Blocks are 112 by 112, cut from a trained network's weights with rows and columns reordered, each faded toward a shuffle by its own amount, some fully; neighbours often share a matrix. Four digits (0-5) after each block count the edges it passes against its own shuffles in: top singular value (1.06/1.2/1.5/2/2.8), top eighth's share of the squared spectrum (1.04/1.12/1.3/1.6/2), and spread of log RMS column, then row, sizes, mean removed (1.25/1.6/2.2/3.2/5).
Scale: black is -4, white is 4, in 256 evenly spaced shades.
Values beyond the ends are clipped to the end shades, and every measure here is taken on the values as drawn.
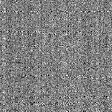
3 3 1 3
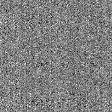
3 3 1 2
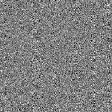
3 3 3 1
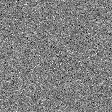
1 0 0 0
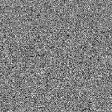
3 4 1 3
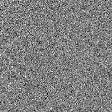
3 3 1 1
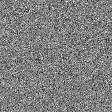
0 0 0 0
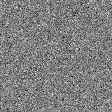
0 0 0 0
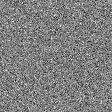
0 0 0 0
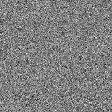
2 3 1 1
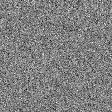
2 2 0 0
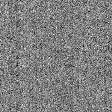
2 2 0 1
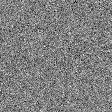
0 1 0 0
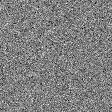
0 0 0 0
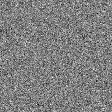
2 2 0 1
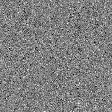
2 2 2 0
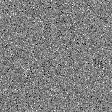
0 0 0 0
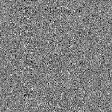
3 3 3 0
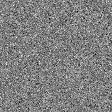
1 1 0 1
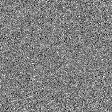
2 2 0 2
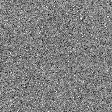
1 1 0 0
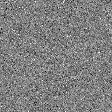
2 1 1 0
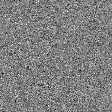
2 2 2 0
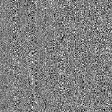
3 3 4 1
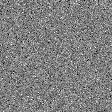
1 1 0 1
